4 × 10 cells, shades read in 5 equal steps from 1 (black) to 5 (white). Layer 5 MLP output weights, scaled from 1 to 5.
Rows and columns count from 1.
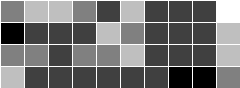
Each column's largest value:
4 4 4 3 4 4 2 2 2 5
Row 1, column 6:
4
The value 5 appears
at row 1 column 10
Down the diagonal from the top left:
3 2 2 2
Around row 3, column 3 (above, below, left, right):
2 2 3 3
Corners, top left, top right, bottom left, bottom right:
3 5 4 3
